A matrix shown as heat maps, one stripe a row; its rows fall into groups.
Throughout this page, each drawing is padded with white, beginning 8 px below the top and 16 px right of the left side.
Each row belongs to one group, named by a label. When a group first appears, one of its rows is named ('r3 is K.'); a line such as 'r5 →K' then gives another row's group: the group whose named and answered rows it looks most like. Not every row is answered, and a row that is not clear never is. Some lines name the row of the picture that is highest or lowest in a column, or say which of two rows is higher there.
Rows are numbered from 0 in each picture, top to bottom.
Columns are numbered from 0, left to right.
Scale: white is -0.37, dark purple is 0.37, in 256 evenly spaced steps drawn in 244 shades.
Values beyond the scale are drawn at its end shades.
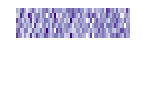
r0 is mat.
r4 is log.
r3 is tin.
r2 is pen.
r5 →pen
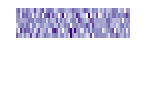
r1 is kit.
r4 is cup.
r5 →pen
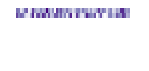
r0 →log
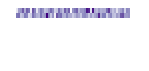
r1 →log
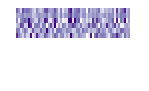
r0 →cup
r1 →cup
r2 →cup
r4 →log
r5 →pen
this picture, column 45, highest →3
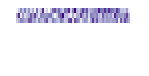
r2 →cup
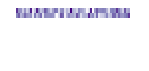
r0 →pen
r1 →kit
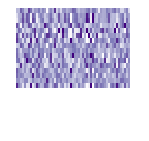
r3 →cup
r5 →kit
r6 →pen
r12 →pen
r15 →pen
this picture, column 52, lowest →7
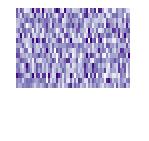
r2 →mat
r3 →mat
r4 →kit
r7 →mat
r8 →log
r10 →tin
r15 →cup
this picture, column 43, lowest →9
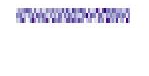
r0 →kit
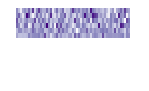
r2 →tin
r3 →log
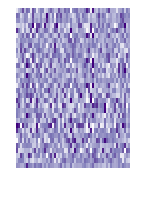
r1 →log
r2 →log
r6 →cup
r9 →mat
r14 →cup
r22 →cup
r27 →cup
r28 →tin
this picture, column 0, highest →23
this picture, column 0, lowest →26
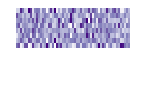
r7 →log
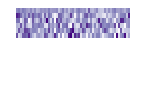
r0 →kit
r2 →log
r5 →cup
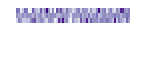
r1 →kit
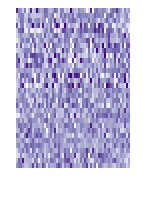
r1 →mat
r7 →tin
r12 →kit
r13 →cup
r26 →mat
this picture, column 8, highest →3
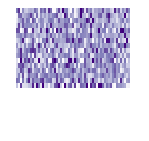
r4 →log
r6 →mat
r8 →cup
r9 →tin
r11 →tin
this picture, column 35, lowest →1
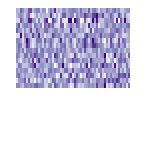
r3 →kit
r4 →pen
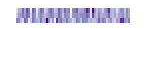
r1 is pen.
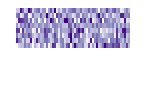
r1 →log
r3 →cup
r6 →pen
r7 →kit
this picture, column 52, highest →1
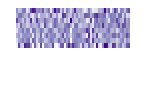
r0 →mat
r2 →pen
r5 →kit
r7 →kit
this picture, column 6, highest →7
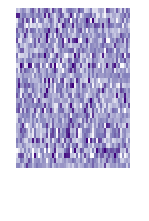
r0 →mat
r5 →log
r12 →cup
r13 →kit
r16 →log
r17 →cup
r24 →tin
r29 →tin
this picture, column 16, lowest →28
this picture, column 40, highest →28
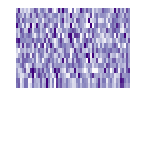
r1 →pen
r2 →kit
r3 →pen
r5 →cup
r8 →kit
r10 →kit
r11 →mat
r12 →mat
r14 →log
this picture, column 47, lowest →12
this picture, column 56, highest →12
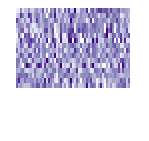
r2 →pen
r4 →mat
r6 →cup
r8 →tin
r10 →log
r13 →tin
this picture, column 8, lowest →5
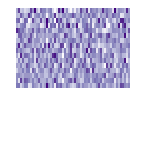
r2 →log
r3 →tin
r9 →cup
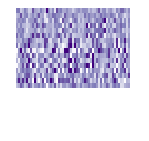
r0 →log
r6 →cup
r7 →cup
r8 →tin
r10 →cup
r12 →cup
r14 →tin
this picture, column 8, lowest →14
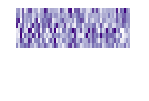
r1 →cup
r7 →cup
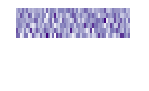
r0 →tin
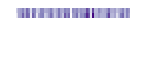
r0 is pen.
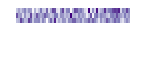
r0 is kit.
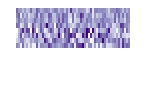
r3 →log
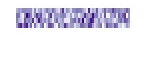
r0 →kit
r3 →tin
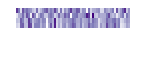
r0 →cup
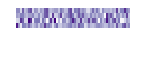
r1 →mat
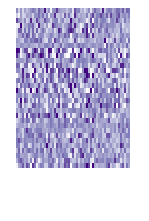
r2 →pen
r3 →cup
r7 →mat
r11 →log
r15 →cup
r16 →pen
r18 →tin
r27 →log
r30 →tin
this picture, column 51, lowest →9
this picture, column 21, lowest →16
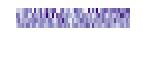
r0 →kit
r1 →log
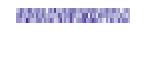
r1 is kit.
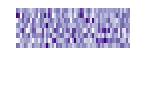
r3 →log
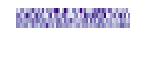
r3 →log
